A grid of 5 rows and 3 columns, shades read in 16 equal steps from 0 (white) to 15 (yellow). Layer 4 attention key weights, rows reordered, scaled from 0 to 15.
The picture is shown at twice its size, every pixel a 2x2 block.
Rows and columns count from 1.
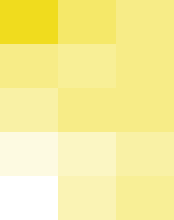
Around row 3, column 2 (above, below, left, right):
7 4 6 8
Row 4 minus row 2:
-6 -3 -2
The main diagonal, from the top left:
15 7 8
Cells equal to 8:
5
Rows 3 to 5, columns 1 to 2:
6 8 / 2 4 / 0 5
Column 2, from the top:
10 7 8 4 5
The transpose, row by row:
15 8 6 2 0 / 10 7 8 4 5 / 8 8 8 6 7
